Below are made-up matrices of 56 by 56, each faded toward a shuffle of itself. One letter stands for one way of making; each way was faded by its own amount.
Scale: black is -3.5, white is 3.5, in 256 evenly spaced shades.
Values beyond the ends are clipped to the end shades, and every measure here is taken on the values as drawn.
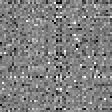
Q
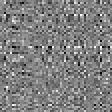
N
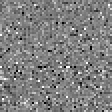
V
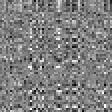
N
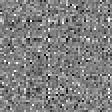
Q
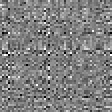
N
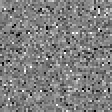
V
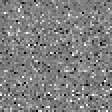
V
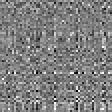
N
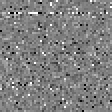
V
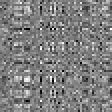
N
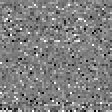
V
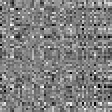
N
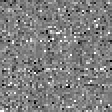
V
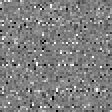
V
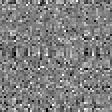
Q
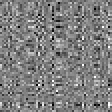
N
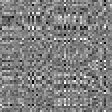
N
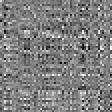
N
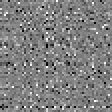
Q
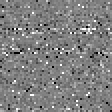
V
